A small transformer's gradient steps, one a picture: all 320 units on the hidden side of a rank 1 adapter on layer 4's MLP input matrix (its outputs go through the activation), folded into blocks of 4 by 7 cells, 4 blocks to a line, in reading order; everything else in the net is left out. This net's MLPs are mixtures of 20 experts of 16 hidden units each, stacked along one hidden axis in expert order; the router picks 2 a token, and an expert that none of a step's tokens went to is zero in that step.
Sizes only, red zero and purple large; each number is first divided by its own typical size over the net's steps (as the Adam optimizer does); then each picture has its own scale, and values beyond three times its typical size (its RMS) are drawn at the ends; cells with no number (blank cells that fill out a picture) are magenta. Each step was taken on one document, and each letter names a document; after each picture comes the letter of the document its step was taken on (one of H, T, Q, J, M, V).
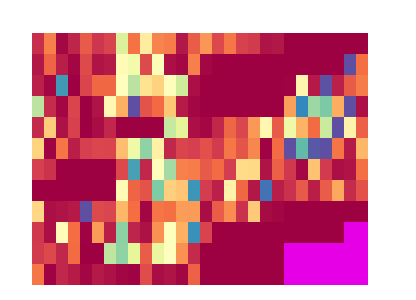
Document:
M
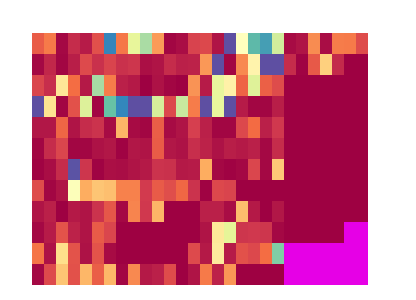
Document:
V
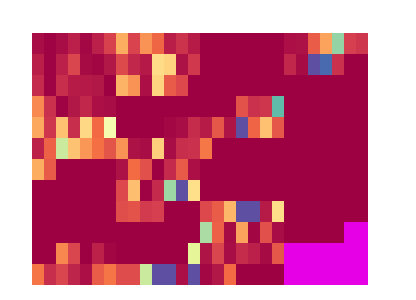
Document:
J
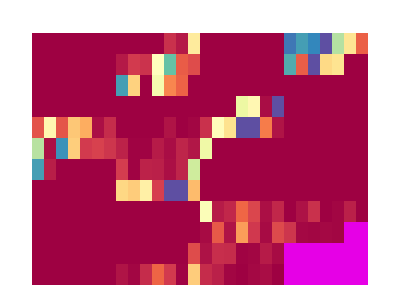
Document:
J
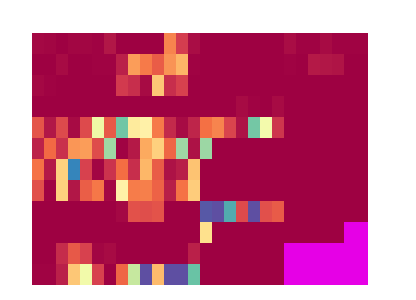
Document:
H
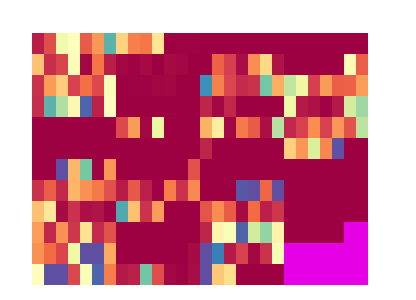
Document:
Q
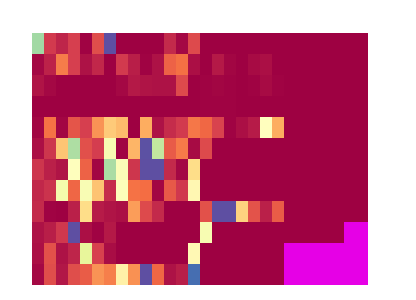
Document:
H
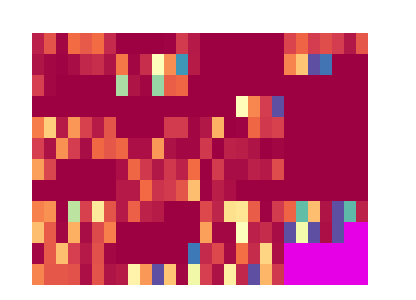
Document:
J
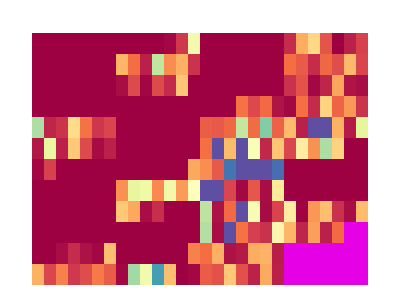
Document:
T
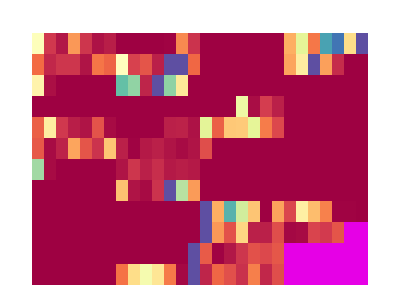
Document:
J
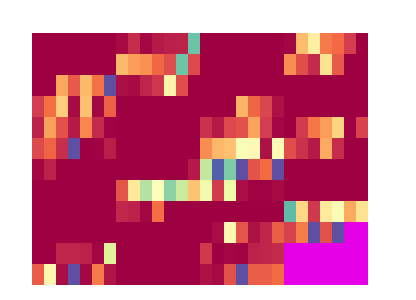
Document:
T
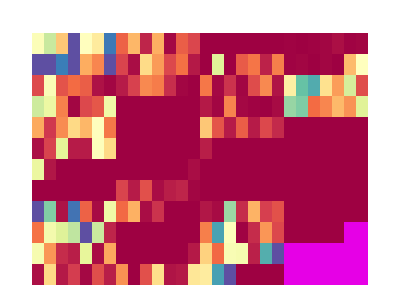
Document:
Q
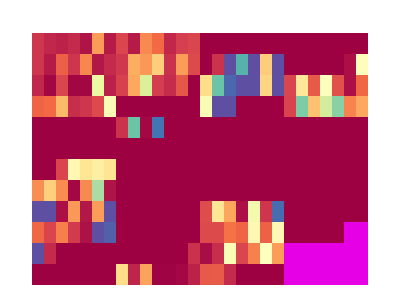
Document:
Q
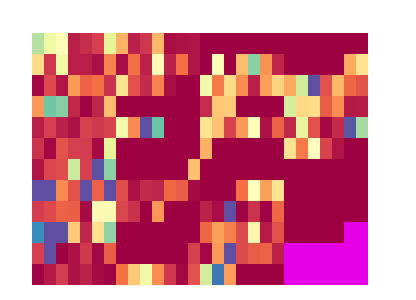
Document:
Q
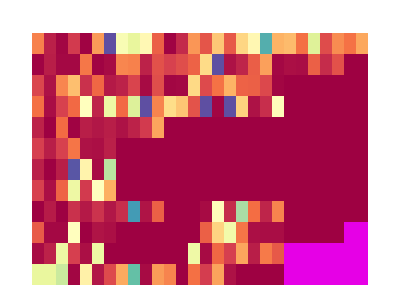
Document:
V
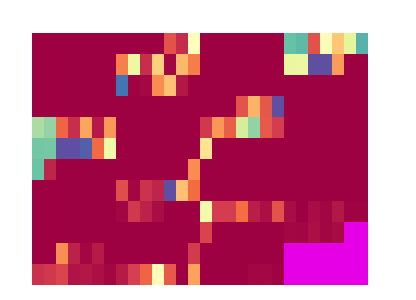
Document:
J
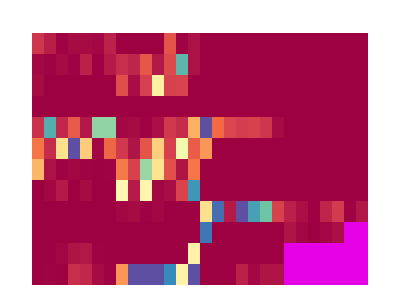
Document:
H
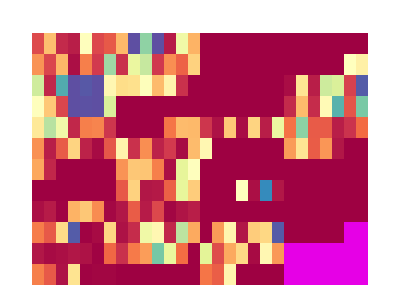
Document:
M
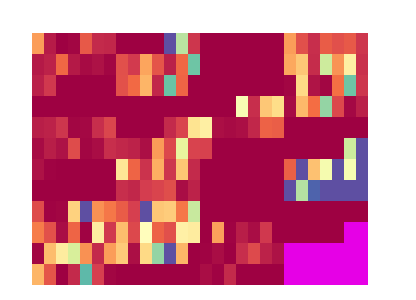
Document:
M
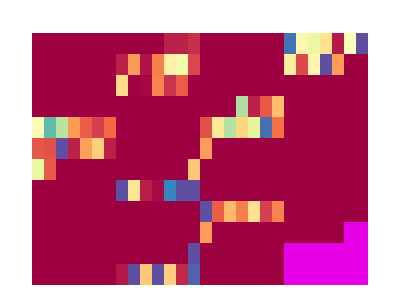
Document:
J
